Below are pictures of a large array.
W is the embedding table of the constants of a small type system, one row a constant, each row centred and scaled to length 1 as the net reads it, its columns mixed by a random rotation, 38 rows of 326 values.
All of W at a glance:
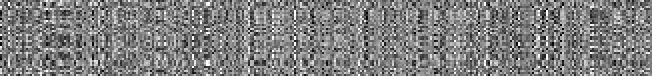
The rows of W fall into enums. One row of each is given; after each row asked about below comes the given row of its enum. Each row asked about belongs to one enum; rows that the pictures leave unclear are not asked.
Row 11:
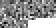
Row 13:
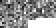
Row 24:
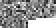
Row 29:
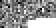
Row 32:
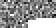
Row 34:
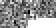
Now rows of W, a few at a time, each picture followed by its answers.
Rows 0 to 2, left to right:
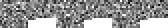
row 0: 24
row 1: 32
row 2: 32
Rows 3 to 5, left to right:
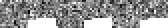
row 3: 34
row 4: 24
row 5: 13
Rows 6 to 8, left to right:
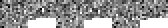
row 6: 29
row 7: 13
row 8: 11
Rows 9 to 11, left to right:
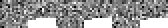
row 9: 29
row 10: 24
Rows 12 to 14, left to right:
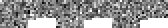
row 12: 34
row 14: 32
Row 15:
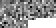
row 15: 11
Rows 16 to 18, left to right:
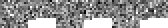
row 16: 32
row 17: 34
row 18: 13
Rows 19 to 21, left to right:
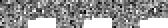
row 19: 13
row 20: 34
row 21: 29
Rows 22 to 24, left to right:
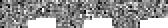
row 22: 29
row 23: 34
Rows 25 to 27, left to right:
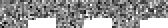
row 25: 11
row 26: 34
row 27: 13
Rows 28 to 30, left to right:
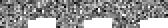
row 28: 13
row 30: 32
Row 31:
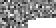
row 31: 32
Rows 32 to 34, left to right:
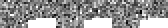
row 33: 13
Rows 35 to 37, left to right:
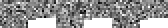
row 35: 24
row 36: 34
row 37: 32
